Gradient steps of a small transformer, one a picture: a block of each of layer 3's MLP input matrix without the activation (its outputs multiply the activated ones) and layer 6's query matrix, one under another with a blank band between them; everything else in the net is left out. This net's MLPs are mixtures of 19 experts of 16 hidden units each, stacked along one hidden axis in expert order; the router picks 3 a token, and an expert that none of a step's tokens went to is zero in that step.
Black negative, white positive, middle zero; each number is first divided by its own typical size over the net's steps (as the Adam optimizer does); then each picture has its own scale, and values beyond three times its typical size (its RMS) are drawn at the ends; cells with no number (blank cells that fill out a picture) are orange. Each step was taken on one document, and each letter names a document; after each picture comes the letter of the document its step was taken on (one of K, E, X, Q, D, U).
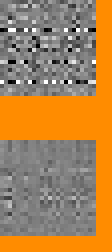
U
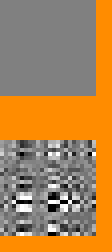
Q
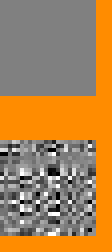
Q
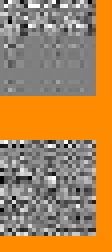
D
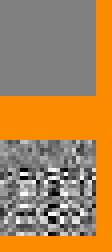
Q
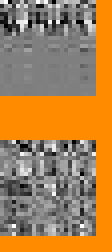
D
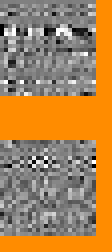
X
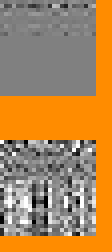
X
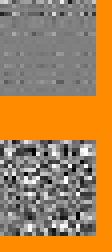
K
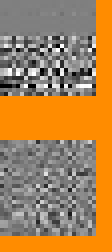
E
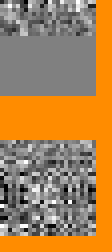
D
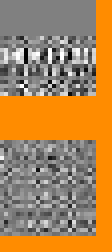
E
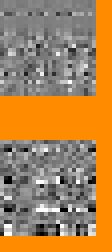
X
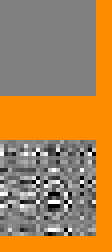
Q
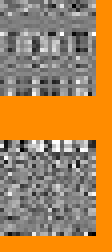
X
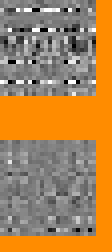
U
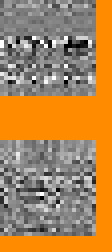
X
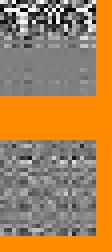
D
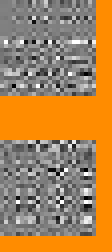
E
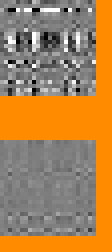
U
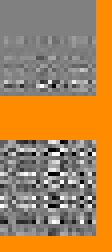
Q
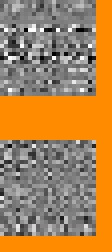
X
